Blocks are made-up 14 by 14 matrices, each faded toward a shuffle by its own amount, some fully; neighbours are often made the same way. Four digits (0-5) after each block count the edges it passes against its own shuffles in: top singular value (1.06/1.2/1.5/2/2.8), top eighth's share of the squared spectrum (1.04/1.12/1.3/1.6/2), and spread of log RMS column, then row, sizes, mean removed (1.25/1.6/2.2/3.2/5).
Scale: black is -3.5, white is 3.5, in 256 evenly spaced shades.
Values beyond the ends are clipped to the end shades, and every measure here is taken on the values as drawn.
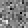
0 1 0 0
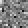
0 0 0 0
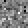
0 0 0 0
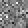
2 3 0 0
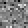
0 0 0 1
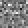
1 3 0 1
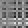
3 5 3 3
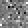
0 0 0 0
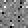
1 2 0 0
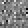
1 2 0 0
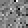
1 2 1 0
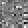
3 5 1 1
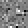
1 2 0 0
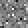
0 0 0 1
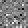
0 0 0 0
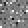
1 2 0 0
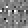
2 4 0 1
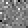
0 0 0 0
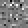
2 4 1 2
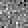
0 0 0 0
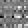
3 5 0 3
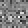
2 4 0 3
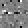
2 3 0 1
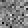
1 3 0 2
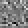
2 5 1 2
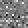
1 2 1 1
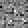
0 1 0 1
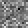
1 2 0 1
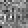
2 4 0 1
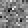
1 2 0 0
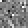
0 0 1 0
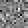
1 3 0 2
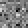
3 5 1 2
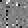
2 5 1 0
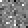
1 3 0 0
